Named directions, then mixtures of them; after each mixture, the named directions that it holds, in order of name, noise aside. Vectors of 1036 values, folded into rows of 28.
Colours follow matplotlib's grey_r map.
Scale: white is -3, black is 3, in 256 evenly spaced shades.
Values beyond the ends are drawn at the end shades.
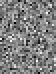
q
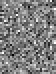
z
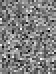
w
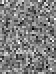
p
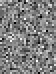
q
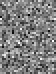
p, w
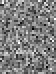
p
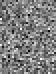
w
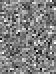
q, z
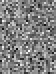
p, w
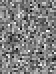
q, w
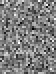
p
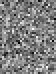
p, w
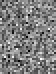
w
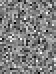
q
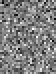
p, z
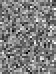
w, z
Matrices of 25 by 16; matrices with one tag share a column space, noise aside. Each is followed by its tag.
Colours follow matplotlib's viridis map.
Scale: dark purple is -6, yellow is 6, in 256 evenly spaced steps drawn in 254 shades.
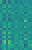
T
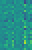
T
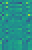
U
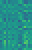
T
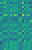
U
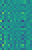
T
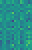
T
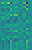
U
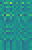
U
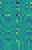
U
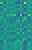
U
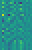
U
